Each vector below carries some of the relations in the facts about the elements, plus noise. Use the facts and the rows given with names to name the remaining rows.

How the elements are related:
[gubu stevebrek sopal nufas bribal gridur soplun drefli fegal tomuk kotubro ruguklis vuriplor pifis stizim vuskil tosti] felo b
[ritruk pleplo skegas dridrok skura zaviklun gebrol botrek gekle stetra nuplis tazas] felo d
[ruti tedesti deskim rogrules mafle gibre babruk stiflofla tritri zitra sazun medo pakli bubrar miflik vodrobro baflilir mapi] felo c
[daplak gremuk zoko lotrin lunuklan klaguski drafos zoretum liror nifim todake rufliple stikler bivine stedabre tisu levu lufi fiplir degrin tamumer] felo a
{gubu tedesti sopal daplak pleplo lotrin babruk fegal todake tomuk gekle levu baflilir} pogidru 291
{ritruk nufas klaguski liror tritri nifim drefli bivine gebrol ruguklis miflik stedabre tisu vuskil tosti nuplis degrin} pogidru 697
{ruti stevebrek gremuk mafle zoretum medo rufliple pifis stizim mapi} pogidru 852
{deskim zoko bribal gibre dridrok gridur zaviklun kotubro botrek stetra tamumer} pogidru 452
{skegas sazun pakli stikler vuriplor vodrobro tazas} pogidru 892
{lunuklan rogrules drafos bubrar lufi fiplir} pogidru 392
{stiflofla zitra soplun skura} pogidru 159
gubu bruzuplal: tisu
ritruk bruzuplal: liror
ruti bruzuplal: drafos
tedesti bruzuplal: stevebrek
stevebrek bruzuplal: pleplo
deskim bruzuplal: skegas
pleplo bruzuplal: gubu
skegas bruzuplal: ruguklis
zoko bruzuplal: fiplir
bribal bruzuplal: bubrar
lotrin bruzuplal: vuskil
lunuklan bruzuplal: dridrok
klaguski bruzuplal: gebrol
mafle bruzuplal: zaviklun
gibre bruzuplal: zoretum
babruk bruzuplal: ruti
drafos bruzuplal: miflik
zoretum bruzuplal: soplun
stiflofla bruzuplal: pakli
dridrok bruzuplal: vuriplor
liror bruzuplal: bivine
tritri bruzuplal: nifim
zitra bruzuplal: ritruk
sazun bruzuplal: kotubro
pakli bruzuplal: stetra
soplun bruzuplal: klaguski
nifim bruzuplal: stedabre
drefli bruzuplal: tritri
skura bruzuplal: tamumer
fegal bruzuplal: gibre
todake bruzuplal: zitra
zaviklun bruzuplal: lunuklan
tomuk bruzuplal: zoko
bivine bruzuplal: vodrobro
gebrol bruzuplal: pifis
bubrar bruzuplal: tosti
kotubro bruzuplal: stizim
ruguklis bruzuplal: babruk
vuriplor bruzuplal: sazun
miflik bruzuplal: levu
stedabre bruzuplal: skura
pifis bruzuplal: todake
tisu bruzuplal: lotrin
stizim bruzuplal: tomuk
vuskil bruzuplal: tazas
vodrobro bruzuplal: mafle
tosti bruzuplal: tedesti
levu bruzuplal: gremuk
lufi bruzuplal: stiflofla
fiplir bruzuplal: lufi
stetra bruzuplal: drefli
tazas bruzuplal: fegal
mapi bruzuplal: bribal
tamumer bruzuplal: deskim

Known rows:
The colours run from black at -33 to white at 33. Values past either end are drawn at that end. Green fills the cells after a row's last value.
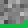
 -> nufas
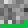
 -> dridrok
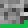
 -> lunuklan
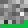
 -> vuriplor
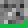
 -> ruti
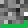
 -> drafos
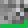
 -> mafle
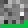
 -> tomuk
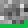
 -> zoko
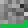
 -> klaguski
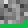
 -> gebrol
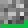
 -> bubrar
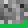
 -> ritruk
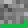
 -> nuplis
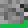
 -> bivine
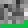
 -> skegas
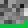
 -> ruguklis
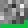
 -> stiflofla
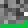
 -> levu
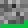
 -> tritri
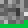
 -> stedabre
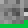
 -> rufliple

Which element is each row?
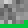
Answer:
botrek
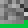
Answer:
todake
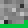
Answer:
soplun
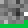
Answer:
gremuk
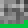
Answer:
lotrin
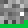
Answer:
stizim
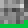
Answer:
tisu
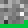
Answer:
stevebrek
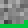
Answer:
vuskil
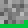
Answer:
gridur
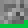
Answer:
medo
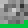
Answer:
gibre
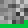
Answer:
sazun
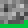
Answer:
tedesti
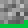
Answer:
mapi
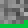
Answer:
daplak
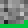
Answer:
gubu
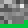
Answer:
pleplo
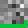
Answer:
pakli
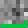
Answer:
stikler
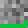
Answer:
zoretum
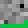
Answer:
pifis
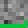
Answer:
fegal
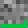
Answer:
gekle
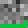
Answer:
skura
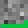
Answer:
sopal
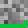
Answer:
bribal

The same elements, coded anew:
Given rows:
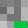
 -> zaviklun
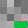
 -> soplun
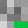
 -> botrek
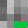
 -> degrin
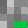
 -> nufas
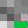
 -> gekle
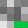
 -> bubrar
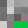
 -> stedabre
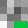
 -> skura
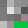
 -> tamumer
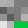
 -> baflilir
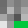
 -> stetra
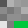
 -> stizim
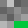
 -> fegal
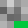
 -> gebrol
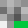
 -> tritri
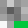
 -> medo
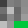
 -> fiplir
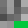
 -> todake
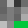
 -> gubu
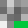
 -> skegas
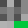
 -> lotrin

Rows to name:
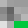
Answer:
mafle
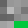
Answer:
lunuklan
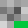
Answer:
vodrobro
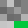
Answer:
tazas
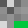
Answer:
stevebrek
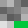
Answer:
tedesti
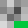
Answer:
zitra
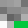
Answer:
pakli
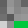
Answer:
tomuk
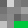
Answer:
tosti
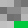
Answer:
gibre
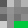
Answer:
rufliple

